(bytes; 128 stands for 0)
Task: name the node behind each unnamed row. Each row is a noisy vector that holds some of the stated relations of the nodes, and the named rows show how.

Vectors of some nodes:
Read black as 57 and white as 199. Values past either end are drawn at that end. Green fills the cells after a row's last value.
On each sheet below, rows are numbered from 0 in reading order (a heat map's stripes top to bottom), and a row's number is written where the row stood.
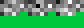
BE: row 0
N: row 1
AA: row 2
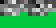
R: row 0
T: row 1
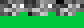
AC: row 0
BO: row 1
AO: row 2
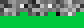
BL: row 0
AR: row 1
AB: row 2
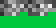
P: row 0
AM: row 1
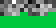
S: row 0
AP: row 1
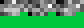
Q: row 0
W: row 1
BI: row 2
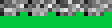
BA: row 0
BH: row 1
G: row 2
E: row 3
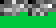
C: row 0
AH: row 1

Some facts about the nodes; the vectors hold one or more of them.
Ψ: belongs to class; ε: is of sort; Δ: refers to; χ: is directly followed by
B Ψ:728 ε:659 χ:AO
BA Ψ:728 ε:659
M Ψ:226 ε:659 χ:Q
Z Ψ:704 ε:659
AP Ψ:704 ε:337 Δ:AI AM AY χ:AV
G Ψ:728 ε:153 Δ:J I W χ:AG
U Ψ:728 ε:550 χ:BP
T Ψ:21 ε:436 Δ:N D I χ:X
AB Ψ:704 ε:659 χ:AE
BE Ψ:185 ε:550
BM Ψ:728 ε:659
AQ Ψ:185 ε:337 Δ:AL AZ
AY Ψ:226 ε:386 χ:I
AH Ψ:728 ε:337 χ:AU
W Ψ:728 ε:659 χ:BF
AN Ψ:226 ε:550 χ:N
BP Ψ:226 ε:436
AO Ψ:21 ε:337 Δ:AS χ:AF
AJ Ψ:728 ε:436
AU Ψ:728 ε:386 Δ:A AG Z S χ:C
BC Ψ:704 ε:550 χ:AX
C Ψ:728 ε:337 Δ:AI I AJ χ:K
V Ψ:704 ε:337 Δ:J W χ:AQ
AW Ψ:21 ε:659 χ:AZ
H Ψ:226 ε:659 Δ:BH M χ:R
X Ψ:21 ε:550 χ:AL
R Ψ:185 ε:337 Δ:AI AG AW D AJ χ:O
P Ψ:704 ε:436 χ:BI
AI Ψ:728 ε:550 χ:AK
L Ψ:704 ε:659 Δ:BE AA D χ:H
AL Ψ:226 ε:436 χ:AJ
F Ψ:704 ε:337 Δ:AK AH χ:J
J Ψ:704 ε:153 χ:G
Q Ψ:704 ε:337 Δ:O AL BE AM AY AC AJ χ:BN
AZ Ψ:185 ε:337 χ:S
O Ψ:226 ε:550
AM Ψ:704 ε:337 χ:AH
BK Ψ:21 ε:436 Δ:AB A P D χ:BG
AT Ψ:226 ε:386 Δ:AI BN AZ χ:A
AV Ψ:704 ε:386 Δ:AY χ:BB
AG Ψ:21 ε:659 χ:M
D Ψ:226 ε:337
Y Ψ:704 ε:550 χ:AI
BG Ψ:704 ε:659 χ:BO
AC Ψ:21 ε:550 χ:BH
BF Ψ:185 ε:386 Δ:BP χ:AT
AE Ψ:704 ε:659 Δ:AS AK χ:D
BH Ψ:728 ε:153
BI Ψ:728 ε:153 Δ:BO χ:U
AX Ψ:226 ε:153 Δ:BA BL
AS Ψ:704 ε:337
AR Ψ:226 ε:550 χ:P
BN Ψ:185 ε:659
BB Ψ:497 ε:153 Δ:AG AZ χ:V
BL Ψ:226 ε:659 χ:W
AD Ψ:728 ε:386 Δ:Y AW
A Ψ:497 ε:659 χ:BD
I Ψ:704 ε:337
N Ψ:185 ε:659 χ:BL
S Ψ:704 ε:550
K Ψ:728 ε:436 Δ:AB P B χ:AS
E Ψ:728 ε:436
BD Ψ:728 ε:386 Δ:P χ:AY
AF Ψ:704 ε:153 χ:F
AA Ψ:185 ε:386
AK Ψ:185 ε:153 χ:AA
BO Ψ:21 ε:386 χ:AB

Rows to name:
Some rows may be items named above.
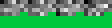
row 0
AT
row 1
BB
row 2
AD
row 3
AH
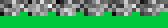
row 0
J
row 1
AJ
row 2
AE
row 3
Z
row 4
J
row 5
AU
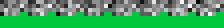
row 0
M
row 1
BF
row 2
J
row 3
BL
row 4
AG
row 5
BB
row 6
BP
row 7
AK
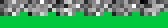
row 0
A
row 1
I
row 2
BF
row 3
A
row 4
AI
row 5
F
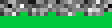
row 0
N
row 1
H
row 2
AZ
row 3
AX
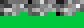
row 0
X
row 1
BB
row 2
BI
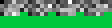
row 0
AS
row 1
B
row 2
V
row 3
Y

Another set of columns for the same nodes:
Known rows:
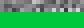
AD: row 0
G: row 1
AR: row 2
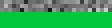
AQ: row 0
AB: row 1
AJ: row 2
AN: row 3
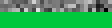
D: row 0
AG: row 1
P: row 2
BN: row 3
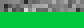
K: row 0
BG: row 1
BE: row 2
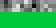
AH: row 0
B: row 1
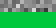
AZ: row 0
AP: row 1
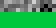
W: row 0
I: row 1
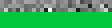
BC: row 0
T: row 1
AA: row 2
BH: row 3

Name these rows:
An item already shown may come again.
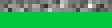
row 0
H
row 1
BB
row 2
J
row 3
V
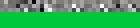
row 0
AT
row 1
BI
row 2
X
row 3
X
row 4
BH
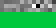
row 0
S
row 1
BF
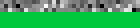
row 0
A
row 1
AO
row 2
J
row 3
A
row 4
AK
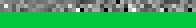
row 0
R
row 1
Z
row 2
AX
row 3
AE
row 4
BI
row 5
BA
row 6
AE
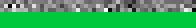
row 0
BP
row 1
R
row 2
AI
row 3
AX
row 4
M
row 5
AU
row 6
BL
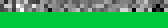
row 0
BO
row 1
F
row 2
H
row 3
P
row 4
AS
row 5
Q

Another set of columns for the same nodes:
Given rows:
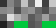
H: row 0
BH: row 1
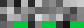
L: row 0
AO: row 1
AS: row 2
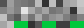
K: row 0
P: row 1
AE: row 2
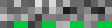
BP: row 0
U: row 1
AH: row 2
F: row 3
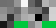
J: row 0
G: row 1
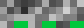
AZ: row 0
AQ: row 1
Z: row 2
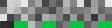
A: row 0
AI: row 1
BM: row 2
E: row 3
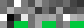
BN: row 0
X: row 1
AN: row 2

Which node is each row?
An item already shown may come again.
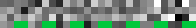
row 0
BE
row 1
AT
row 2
AO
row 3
BO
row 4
BP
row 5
AG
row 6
I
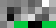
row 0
W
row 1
M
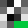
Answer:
Q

